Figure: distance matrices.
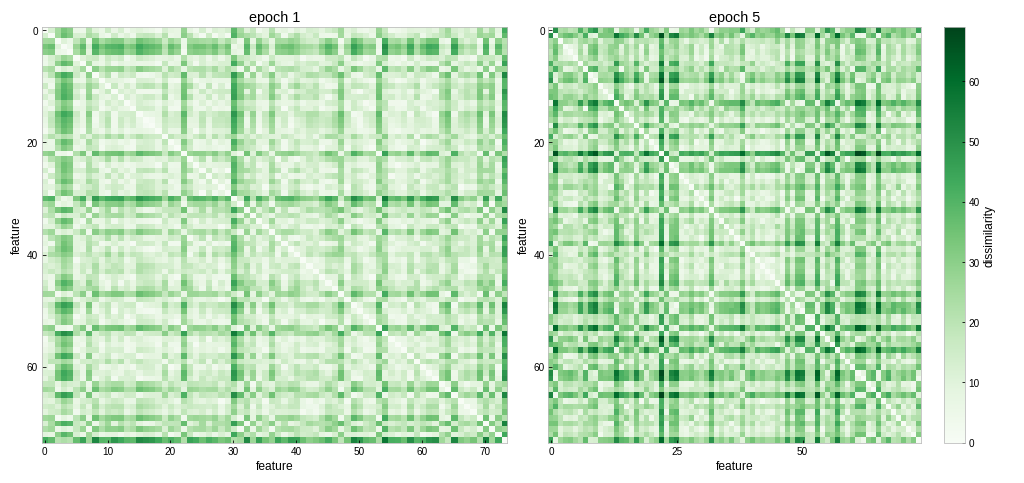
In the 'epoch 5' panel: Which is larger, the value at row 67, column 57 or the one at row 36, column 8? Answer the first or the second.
the first
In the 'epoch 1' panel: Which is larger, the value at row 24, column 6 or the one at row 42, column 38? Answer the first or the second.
the second
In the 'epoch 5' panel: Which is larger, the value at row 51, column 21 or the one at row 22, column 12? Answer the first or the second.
the second
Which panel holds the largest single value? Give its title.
epoch 5
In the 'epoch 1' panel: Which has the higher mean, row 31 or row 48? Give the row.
31
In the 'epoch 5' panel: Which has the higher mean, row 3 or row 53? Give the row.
53
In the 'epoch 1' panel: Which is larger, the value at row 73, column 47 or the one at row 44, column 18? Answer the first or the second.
the first
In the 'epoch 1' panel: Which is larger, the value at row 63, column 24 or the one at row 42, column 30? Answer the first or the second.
the second
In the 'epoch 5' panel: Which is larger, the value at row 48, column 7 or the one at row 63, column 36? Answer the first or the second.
the first
